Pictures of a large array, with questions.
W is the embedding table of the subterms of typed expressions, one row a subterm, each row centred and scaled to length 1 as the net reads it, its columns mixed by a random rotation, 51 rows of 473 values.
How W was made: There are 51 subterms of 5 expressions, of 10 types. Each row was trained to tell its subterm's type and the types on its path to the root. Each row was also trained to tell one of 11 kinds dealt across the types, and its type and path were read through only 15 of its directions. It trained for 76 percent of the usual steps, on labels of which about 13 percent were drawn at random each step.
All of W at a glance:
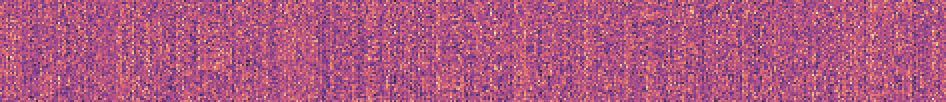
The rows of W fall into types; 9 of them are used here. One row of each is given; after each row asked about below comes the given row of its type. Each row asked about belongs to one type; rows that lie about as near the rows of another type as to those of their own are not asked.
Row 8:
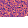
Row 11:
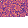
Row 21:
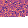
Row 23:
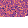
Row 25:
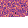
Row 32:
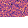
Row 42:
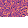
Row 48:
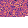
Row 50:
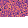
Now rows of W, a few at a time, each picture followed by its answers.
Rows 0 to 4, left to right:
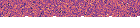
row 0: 42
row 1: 21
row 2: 50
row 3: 32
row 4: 25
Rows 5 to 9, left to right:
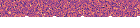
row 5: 23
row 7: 42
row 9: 42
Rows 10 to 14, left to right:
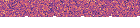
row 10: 8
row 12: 21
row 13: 32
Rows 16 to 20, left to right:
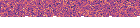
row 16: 32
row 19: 11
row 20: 48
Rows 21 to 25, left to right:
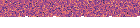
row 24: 21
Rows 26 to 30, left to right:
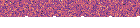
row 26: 21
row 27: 11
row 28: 8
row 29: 8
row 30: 25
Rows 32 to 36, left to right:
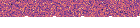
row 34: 32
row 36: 50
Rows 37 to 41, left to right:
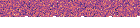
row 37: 8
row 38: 42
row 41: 11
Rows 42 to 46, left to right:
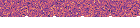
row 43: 42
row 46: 8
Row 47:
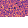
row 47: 50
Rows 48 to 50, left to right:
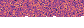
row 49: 25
